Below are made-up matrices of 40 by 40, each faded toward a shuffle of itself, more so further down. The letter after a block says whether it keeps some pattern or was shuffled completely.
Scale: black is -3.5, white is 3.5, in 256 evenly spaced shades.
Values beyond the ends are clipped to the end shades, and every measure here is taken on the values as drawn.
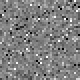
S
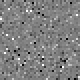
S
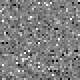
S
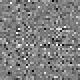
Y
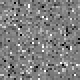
S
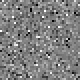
S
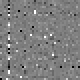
Y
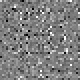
Y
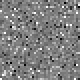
S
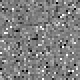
S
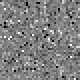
S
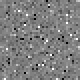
S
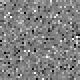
S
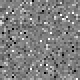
S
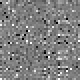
Y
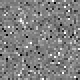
S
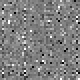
Y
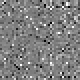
Y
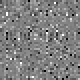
Y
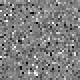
S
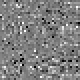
Y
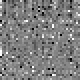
Y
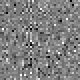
Y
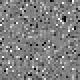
S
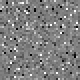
S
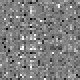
Y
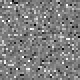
S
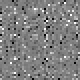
Y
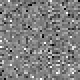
Y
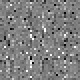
Y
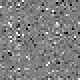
Y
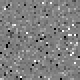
S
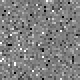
S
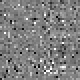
Y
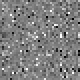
Y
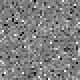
S
